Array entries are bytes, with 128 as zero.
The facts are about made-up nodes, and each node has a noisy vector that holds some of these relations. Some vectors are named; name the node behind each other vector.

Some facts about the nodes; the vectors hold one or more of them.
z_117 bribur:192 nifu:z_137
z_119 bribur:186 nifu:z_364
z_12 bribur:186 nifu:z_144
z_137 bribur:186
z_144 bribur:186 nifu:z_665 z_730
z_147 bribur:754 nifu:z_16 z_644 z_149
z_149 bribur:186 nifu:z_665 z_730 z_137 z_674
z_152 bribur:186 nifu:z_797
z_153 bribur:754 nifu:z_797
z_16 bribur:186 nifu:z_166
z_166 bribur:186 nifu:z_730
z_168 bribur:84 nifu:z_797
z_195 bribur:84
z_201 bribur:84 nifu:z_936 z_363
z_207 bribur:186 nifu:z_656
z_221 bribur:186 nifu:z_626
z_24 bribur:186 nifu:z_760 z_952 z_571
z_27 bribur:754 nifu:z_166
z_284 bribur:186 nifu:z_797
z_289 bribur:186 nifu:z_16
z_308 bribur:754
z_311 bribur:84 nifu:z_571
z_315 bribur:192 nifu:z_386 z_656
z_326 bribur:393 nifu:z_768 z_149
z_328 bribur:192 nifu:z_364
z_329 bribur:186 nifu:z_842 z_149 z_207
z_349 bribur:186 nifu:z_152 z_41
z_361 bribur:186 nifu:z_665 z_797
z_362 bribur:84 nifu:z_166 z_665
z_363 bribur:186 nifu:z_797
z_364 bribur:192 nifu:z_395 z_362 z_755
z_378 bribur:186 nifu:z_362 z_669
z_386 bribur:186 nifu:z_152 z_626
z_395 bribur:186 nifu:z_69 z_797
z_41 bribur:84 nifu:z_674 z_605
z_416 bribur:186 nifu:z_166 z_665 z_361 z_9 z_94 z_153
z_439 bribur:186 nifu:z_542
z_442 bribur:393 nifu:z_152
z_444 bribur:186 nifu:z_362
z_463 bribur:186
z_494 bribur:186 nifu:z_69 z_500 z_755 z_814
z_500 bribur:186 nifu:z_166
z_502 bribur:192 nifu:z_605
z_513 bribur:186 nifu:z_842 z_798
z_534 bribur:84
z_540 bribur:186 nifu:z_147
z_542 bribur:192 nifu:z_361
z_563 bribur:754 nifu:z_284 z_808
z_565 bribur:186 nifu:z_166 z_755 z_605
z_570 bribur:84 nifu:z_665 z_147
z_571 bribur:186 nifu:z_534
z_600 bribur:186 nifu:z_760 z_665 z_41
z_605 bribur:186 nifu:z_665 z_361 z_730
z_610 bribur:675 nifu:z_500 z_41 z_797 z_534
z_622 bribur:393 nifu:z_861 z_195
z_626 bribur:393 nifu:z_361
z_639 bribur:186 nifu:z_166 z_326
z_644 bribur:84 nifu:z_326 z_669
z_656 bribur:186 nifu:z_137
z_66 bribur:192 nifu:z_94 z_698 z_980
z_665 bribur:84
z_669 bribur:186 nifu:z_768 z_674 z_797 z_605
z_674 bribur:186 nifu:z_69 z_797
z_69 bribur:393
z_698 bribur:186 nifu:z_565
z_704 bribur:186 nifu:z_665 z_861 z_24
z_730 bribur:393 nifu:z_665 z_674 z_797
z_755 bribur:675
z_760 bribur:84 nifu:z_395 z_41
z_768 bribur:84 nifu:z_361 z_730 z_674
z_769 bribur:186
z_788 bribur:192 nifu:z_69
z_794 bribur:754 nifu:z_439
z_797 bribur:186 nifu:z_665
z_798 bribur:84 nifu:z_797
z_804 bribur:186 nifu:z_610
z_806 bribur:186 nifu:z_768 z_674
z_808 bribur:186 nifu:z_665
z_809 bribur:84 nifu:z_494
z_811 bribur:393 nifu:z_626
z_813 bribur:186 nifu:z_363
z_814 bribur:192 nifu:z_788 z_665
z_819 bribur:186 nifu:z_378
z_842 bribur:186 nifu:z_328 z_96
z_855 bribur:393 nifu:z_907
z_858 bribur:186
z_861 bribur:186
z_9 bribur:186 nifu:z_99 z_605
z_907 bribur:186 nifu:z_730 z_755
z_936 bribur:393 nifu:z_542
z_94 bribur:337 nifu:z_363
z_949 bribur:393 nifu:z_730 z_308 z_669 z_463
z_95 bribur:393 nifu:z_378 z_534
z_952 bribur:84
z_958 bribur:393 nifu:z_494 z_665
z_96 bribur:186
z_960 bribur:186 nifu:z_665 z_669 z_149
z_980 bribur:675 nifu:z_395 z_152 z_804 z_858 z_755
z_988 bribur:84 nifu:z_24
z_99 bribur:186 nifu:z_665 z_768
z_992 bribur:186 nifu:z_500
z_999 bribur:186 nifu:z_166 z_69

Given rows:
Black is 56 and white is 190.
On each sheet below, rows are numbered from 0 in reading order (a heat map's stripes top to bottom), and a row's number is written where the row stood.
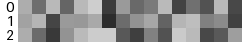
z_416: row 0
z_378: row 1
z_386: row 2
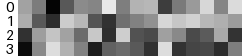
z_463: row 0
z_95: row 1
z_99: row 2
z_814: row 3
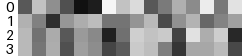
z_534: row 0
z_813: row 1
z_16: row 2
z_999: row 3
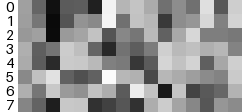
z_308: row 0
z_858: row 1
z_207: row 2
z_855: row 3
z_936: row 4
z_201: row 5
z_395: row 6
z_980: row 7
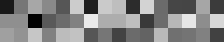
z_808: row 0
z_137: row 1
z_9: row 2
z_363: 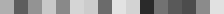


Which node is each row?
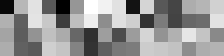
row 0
z_665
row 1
z_153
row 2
z_949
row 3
z_442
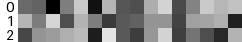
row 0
z_755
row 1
z_565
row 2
z_66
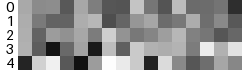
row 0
z_494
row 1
z_992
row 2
z_794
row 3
z_69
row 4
z_570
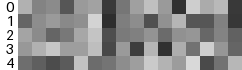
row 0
z_639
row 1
z_600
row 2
z_12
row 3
z_806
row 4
z_94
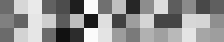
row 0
z_760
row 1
z_730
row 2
z_644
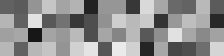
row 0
z_958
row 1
z_27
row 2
z_656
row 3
z_152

